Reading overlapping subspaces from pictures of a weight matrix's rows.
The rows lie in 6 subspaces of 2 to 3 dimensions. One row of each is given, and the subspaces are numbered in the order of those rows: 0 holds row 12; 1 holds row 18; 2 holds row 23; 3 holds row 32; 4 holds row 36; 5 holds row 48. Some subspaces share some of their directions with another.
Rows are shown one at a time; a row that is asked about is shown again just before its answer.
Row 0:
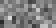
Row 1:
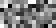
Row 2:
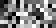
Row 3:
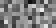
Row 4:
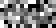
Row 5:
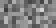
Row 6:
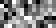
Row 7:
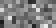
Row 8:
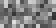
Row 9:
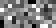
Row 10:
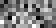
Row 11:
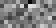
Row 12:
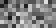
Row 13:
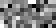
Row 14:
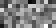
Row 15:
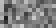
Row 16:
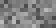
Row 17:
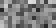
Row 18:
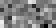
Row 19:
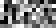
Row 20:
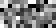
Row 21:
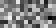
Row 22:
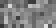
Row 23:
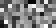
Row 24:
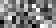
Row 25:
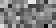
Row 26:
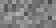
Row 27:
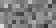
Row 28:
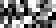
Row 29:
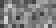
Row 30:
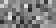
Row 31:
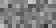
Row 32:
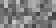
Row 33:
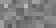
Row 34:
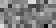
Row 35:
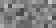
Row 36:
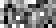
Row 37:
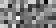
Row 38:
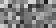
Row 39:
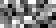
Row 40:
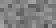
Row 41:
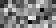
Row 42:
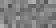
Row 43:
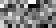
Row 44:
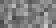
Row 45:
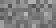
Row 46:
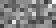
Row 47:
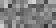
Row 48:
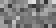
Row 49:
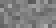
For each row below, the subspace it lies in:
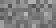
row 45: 1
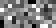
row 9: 1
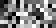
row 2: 1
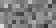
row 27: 5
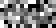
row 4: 2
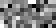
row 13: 0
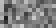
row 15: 4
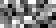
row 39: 3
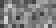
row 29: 4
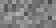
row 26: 2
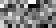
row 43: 2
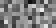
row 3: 2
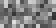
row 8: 3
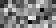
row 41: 2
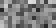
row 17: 4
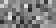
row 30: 1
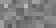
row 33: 3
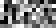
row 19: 4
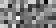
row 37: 0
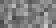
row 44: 1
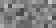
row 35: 2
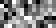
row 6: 3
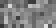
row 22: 4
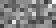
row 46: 5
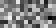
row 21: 0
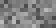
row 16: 0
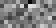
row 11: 2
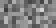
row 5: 2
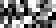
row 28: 3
